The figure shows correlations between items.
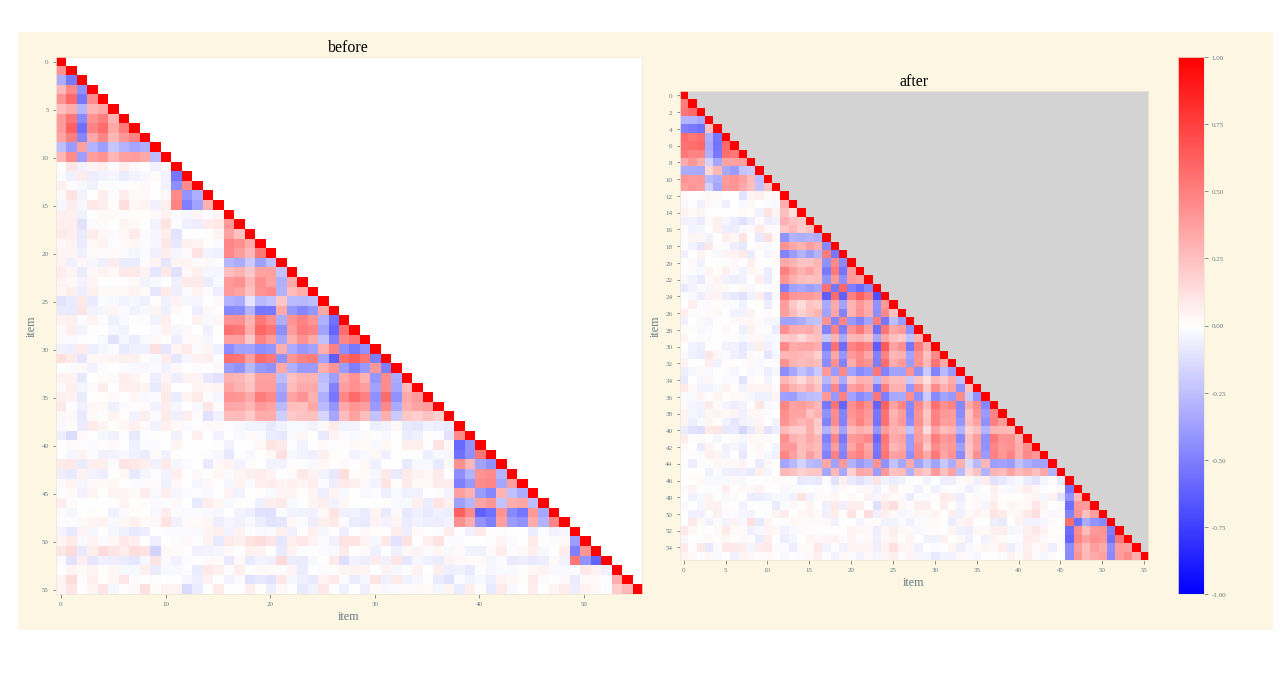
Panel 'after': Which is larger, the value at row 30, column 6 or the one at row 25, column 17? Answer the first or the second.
the first
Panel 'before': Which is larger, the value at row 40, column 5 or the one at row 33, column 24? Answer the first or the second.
the second
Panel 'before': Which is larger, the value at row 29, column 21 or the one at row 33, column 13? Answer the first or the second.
the second
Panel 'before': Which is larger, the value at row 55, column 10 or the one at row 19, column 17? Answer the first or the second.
the second
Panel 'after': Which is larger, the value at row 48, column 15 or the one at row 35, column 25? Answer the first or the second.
the second
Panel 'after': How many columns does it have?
56
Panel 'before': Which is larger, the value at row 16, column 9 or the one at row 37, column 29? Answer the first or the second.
the second
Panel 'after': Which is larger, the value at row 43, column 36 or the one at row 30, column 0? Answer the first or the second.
the second
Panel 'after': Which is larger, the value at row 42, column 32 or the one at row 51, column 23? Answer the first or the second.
the first
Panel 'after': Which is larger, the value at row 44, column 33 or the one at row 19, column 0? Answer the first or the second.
the first
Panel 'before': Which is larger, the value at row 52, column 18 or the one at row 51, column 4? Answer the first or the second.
the second
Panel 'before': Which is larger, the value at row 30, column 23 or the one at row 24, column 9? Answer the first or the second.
the second
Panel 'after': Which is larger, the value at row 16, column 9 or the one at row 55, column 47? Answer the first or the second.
the second
